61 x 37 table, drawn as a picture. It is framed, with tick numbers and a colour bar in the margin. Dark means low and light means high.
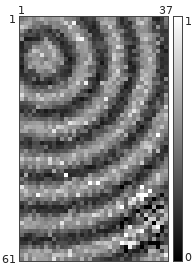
Rings: centred on the top left. Roughest part: bottom right. Odd rows or columns: none. Mirror symmetry: none. Odd patch: rougher, in the bottom right.
